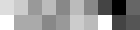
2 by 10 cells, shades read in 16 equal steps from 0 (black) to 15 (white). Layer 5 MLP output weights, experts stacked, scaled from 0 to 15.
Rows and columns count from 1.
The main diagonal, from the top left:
13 10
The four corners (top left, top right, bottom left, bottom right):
13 6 15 5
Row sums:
82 99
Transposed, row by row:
13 15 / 12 10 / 9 10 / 11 8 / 8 9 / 11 12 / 8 11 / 4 15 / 0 4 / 6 5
